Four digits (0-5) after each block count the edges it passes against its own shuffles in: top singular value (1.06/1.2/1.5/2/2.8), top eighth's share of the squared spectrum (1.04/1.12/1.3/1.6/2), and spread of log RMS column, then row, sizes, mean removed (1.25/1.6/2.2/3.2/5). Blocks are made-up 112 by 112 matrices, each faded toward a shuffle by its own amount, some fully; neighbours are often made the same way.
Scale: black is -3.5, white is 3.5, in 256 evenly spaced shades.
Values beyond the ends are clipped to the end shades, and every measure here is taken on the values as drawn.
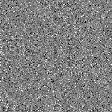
4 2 1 1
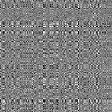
5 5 4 4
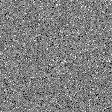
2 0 0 0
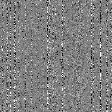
2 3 4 0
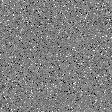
2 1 0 0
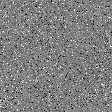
2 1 0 0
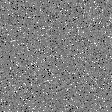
2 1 0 0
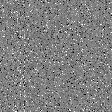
3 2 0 0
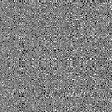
5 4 3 3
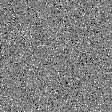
2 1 0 0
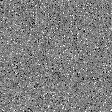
2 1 0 0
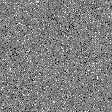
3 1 0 0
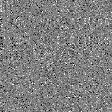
4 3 2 2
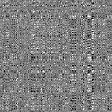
5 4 3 3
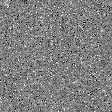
3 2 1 0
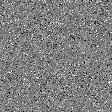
3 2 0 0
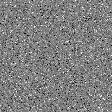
3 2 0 0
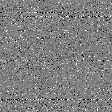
2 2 0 3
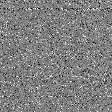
1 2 0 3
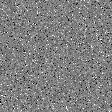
0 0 0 0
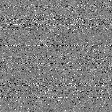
2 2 0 3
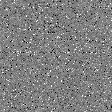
1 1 0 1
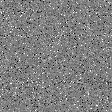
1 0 0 1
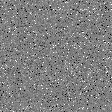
0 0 0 0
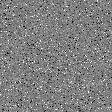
0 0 0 0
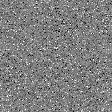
3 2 0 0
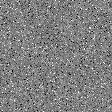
0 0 0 0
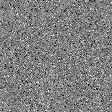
2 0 0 0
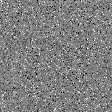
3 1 0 0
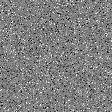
2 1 0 0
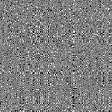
5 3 3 2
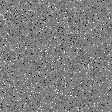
0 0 0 0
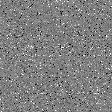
1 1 0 1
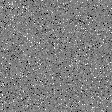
0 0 0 0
